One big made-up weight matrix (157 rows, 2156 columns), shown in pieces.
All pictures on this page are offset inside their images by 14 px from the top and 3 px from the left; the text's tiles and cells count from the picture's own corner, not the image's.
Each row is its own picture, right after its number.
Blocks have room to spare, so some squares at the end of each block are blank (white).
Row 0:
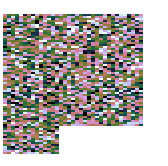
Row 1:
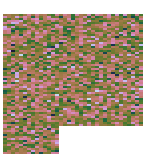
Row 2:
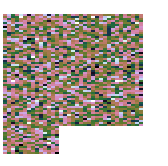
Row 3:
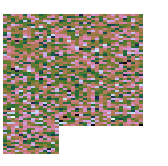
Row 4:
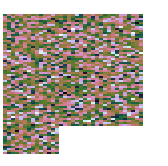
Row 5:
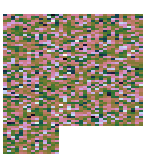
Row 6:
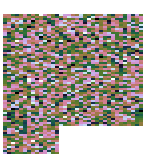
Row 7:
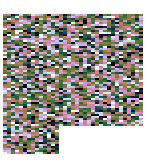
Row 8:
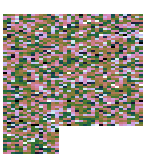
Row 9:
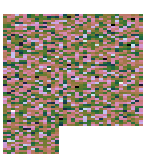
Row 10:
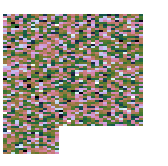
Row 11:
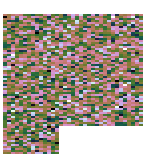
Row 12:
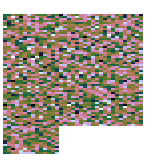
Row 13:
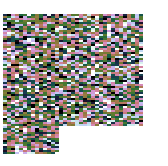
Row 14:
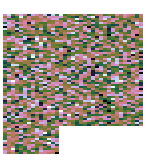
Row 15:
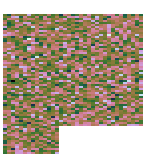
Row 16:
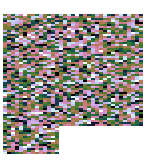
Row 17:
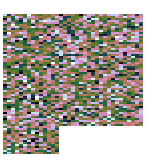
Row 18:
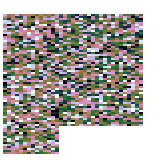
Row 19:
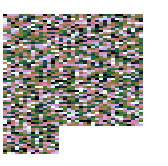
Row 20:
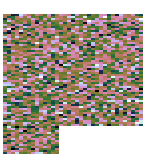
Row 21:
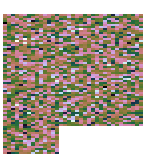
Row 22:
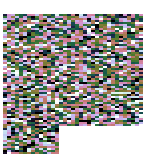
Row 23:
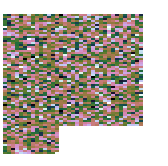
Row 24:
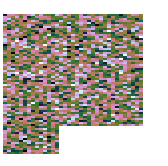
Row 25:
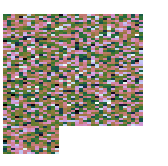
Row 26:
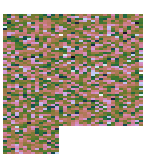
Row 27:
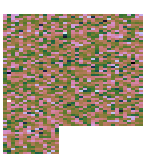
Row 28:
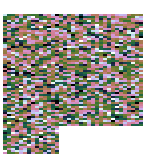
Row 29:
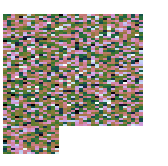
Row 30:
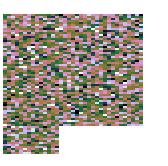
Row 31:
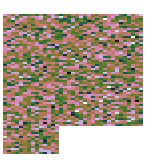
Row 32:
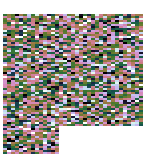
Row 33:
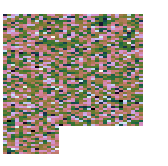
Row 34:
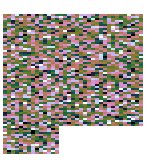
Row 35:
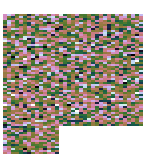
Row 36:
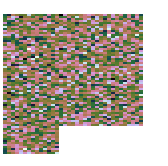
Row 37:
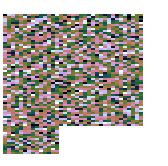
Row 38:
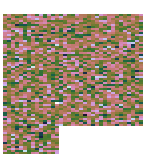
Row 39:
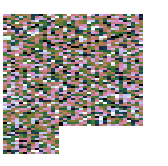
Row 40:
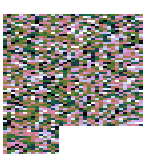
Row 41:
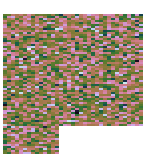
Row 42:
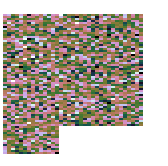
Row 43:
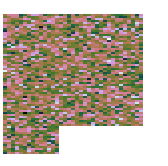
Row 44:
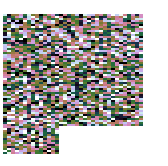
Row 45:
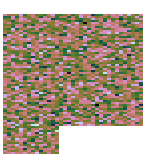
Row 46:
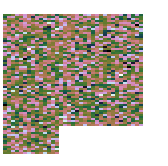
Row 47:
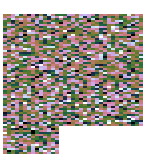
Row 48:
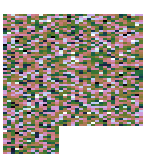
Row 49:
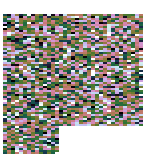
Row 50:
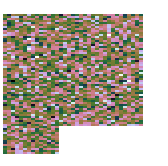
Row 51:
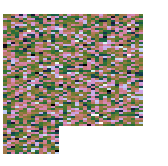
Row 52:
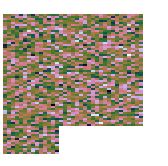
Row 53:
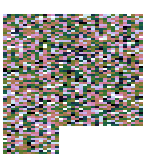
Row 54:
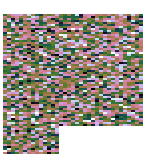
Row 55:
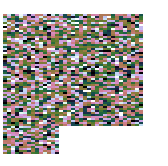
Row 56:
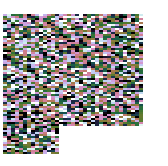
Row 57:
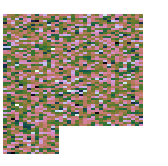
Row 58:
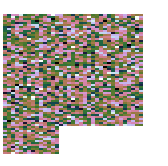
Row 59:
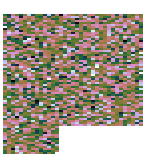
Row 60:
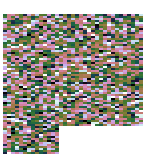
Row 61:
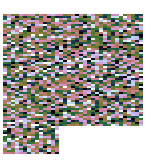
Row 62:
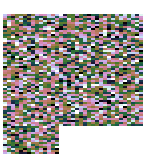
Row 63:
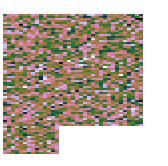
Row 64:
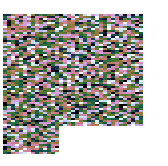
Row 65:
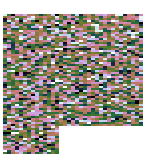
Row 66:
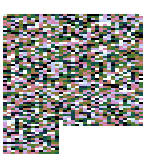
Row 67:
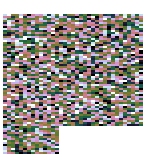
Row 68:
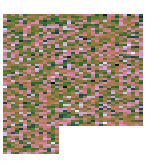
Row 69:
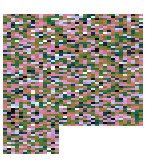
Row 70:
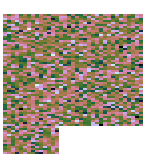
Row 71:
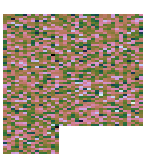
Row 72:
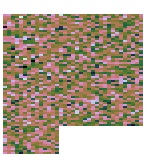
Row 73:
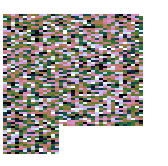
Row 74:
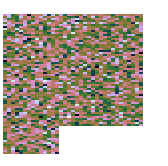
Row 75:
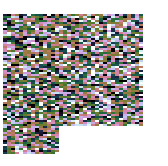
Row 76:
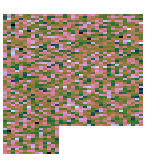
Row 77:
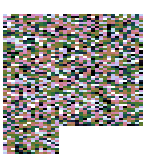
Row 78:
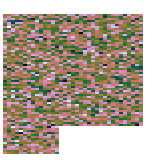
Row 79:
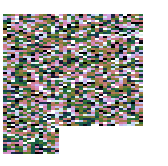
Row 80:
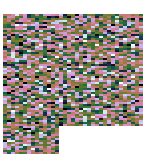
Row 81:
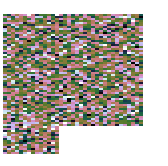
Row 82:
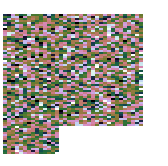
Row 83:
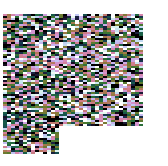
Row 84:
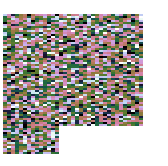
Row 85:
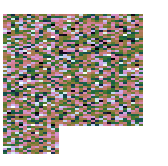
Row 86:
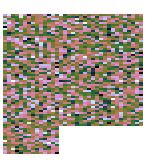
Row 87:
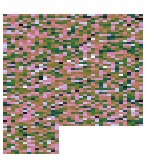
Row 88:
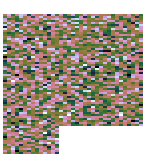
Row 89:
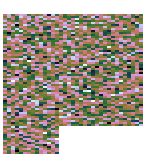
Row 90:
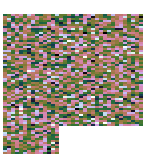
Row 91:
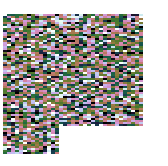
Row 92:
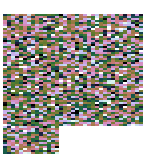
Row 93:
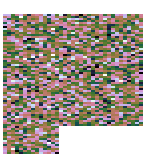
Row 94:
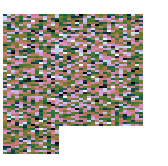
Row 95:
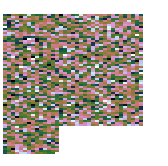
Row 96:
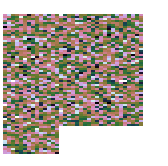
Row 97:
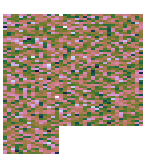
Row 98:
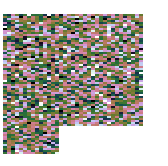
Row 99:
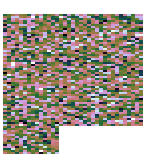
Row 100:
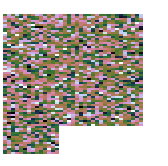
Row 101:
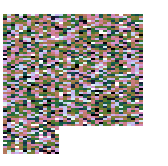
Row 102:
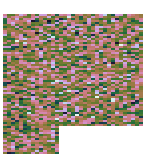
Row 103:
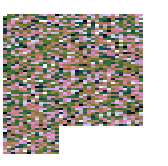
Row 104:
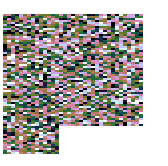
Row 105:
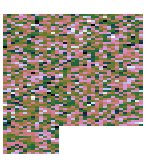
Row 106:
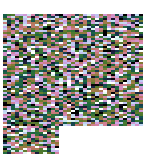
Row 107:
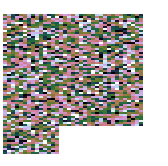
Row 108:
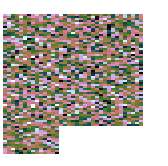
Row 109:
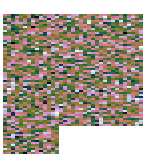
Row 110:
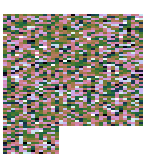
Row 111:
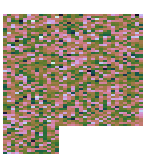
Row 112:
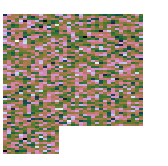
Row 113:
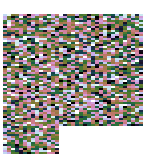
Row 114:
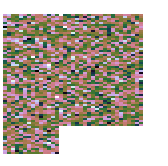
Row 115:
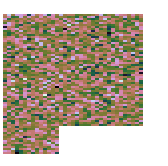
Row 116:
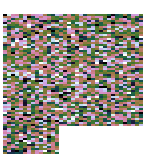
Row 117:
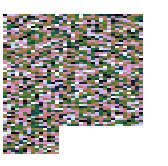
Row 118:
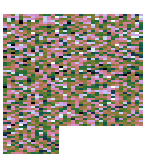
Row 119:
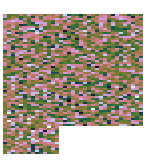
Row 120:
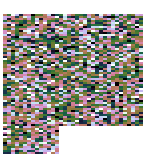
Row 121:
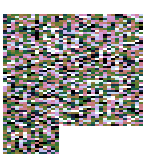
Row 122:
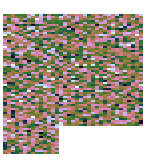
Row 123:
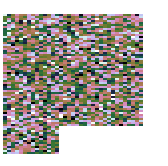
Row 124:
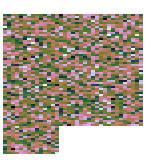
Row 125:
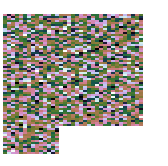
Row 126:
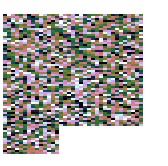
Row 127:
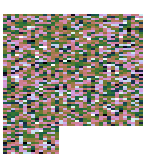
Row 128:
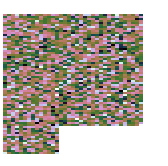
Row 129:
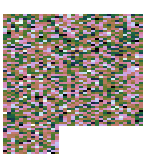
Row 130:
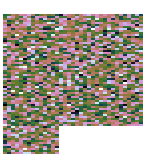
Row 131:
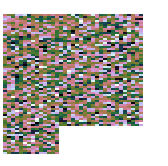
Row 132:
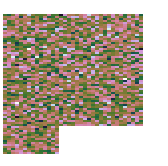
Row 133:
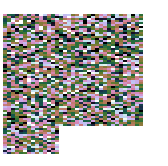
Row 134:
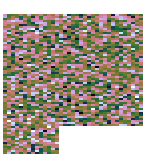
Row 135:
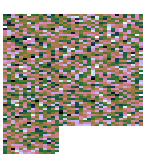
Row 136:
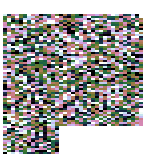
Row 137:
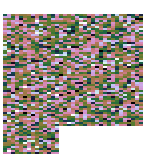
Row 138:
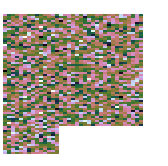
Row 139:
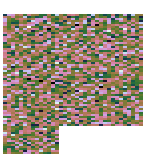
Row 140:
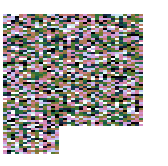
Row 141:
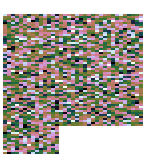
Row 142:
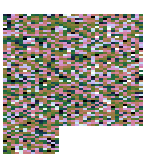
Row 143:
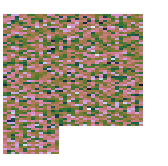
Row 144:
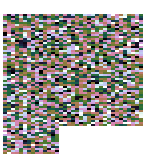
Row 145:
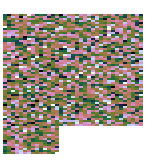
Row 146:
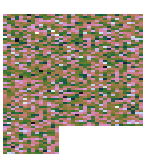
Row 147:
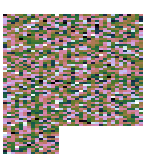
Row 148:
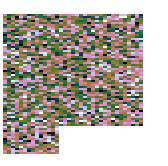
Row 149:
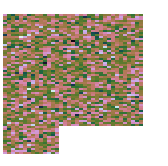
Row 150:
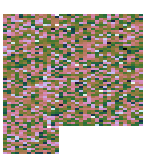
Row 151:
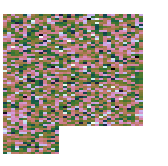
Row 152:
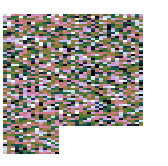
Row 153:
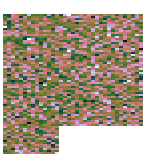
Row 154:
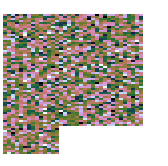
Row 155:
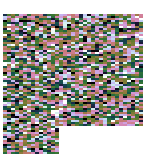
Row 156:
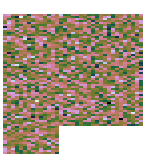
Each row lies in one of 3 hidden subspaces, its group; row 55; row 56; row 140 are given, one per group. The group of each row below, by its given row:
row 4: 56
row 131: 140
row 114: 55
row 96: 55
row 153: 55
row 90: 56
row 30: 55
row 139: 56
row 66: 140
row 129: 56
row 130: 55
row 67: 55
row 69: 56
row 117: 56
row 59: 55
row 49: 55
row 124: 55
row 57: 56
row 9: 140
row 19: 56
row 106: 55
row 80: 140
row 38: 140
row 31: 140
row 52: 140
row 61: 140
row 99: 140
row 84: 56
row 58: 140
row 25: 55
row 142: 55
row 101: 140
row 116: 56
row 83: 140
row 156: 55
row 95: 55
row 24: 56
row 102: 56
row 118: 56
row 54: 56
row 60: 56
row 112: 56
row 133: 56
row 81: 56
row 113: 55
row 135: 55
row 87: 140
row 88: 55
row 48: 56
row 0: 140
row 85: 56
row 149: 56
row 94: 56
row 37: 56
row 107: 140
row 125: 56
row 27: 140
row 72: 55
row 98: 55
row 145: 55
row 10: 56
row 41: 55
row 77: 55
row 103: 56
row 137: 140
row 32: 140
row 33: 140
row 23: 55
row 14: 55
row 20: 140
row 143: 140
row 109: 140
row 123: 56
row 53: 140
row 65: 56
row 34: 140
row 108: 55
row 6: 56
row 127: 140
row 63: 140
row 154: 56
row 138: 56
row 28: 56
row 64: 55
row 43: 56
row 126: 56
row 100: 56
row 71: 140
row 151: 56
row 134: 140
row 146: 56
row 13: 55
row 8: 140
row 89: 55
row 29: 55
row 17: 56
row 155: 140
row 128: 140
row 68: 56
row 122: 140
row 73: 140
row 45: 140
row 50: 55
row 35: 55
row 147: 56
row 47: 140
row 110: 140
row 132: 55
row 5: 140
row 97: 55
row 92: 55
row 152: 55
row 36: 55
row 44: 56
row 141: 56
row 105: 140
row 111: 56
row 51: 140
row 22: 56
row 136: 56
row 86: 55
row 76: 140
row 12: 55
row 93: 55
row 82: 55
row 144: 56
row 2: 55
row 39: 140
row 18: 140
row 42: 55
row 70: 140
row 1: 140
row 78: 140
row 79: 140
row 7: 140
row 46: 55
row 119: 140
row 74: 55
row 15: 55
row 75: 55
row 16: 56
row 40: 140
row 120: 140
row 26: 55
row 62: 55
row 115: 55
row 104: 140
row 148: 56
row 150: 140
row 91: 56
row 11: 140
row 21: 56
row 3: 56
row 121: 140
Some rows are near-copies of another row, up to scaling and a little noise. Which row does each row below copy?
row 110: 127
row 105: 40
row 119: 134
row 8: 79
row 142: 153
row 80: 9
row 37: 139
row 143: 140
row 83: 11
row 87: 63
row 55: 88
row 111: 136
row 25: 29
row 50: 15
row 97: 114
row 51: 52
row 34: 47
